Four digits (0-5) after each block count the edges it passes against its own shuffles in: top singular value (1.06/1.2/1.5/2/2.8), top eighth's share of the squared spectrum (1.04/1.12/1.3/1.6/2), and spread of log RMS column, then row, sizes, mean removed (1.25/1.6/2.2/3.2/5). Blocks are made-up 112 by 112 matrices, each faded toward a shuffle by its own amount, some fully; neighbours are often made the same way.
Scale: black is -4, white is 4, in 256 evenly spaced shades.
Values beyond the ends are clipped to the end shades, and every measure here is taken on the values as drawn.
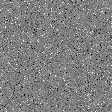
0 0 0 0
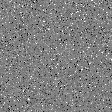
0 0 0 0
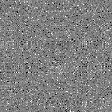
4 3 1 2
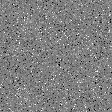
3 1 0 0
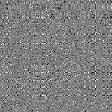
5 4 2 3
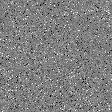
0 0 0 0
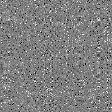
4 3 2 1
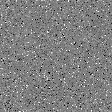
2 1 0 0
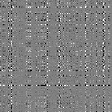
5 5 4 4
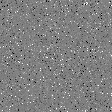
2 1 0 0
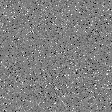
3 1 0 0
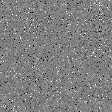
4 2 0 1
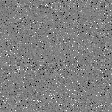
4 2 1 1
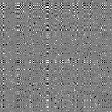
5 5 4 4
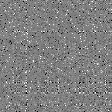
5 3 2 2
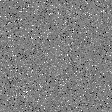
0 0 0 0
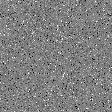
2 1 0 0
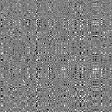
5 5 4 3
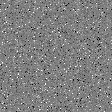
3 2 1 0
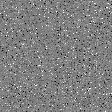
2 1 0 0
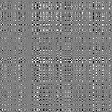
5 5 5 4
